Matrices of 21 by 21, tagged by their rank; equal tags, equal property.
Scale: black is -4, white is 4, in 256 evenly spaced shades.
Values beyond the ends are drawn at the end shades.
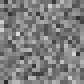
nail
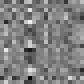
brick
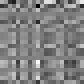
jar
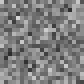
nail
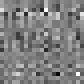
brick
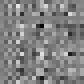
brick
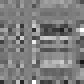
jar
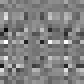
jar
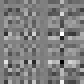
jar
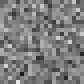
nail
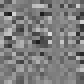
brick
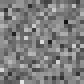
nail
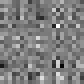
brick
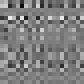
jar
